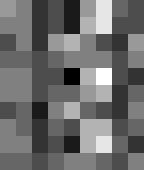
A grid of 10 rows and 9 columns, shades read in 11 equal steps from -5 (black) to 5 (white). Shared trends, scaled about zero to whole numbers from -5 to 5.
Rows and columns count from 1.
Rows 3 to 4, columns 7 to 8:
-2 -3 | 0 -2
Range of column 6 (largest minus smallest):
3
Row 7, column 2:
-1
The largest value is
5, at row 5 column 7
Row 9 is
0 0 -3 -2 -4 2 4 -1 -3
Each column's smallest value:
-2 -1 -4 -2 -5 -1 -2 -3 -3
